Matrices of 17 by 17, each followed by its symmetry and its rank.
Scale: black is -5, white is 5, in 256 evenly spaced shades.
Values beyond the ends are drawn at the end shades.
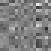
neither, rank two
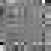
antisymmetric, rank two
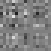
antisymmetric, rank two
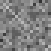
symmetric, full rank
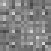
symmetric, rank three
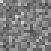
symmetric, full rank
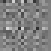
neither, rank two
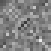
symmetric, full rank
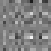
neither, rank two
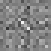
symmetric, rank three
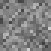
symmetric, full rank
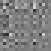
antisymmetric, rank two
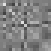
symmetric, rank three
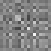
symmetric, rank three
